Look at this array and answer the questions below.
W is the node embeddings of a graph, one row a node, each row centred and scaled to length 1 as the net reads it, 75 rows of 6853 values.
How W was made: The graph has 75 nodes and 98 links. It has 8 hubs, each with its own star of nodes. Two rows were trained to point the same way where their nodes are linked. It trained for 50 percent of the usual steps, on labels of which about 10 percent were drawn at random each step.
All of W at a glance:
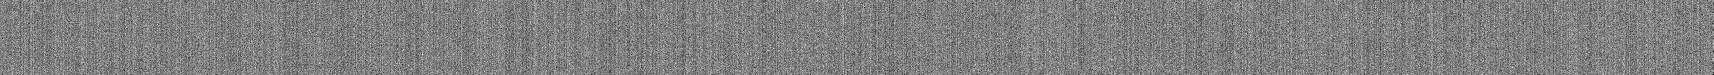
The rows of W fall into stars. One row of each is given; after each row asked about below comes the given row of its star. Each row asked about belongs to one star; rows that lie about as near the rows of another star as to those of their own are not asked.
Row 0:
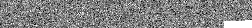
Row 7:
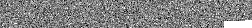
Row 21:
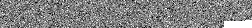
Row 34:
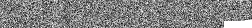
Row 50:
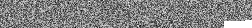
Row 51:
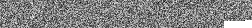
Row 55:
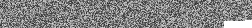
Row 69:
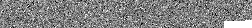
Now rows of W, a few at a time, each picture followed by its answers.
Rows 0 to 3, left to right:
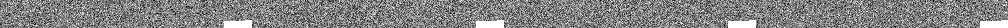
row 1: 0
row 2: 69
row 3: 34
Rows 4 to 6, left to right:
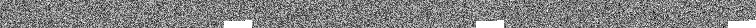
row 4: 51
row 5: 7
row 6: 51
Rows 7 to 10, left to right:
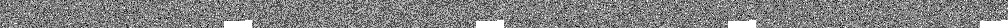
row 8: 51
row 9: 69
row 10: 51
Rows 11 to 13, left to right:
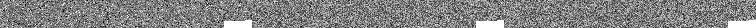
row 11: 21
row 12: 21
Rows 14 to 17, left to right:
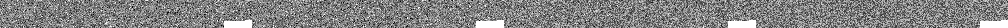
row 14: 34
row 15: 34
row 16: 55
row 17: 50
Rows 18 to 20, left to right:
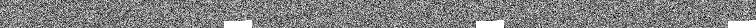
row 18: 0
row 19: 7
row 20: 34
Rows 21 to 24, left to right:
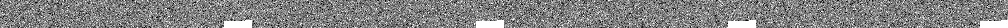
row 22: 55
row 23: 21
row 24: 51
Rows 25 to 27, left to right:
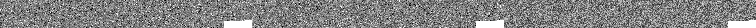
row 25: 0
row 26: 51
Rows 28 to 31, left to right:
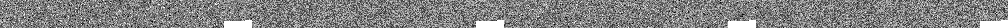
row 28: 34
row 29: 21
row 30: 55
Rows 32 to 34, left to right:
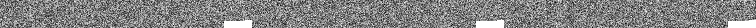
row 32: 7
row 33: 34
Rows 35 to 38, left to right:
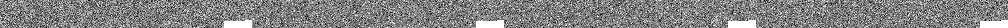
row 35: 55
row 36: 7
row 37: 34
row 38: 50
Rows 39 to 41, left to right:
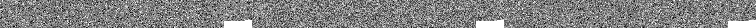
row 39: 0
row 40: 69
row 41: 50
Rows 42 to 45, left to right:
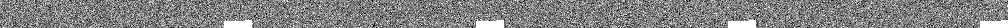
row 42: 55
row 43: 50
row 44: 0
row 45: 0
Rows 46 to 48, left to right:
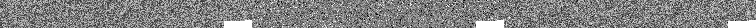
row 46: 0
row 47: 55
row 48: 69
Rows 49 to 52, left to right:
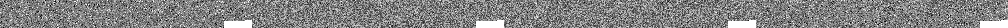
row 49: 69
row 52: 51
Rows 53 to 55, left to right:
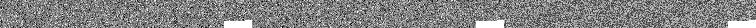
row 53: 34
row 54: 51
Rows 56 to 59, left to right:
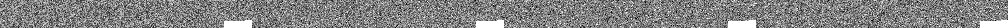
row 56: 50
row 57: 50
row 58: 50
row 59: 0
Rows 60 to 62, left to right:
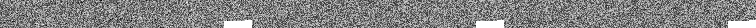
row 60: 0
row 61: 34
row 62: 69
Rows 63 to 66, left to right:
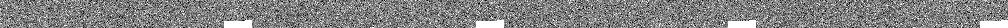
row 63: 21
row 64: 55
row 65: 7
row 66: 21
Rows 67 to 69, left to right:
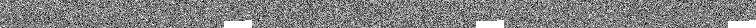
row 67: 69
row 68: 21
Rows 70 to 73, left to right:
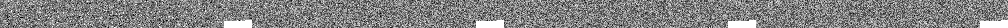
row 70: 0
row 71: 50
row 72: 0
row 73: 50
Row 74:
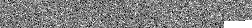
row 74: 50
